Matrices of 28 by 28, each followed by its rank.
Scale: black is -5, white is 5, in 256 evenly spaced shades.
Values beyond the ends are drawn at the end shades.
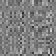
three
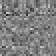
five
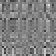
three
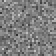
full rank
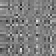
three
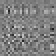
three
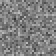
full rank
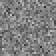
full rank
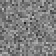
full rank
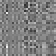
three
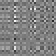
two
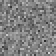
full rank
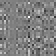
three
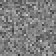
full rank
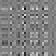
two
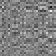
three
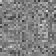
five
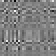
two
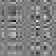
two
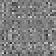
five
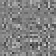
five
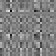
two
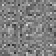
five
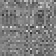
five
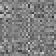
five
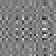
two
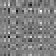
two
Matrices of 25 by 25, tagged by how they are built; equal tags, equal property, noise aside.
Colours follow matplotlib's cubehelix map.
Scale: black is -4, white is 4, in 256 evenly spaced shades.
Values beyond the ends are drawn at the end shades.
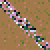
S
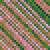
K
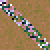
S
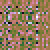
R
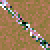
S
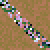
S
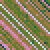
K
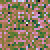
R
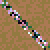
S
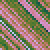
K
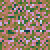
R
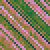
K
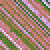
K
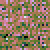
R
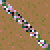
S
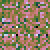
R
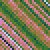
K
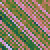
K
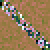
S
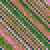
K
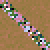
S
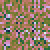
R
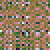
R
